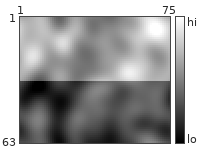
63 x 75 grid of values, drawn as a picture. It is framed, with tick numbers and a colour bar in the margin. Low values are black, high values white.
The top right is the ninth with the highest average. Overall the values sit about 50% of the way up the scale. The top part is higher, up to a seam about 50% of the way down. There are no lone odd cells.
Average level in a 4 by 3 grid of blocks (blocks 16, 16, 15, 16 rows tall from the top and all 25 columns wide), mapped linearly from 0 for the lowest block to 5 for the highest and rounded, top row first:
435 | 435 | 022 | 111
